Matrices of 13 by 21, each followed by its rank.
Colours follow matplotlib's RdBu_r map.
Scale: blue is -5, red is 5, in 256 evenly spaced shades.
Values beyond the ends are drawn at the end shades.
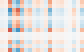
one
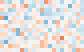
full rank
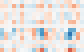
two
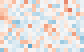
full rank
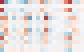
two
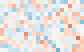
full rank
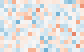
full rank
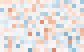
full rank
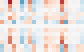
two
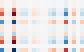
one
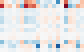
two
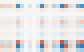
one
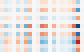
one
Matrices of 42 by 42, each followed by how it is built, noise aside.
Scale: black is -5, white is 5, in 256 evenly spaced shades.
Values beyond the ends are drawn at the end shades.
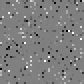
sparse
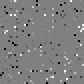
sparse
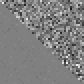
upper triangular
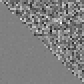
upper triangular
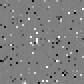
sparse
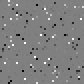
sparse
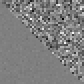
upper triangular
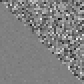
upper triangular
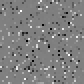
sparse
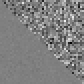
upper triangular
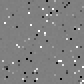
sparse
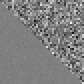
upper triangular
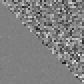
upper triangular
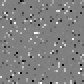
sparse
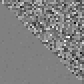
upper triangular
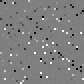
sparse
